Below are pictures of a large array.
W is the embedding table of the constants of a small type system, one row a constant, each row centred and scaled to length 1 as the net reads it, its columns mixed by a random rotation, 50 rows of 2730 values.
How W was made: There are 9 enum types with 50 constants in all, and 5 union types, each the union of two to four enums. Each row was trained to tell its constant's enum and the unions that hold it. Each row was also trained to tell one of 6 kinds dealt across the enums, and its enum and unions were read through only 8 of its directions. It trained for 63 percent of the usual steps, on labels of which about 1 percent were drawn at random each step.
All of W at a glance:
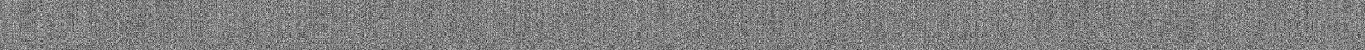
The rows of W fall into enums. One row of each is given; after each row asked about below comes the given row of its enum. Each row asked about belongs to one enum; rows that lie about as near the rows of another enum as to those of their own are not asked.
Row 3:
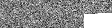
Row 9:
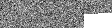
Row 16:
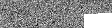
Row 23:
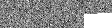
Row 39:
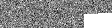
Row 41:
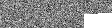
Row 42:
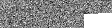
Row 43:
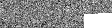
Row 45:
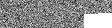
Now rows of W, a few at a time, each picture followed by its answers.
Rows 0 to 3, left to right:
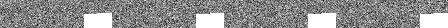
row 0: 16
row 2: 41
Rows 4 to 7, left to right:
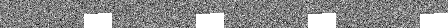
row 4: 23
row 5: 9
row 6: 3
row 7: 43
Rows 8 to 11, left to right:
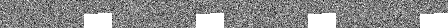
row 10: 41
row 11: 43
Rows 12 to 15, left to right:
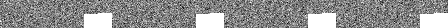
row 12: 41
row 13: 3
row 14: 3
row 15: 3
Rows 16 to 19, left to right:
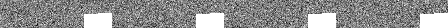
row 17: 43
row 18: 3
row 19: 9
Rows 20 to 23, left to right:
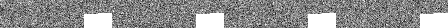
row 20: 16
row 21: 41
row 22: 16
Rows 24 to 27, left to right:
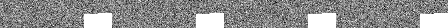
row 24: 43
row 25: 23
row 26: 42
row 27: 41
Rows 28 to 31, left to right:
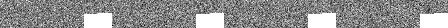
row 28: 16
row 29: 43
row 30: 16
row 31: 45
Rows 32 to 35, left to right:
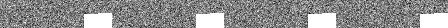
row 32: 42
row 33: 16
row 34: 42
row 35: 42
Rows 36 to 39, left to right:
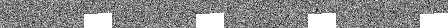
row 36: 39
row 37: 9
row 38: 43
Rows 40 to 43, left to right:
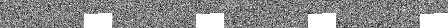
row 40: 41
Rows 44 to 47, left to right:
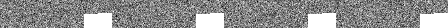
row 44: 39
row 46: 9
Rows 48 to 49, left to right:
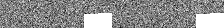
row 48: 42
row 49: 3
